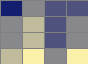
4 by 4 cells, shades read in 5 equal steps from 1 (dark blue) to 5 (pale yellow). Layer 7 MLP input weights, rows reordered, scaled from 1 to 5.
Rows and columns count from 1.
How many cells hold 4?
3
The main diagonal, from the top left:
1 4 2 5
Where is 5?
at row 4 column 2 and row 4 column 4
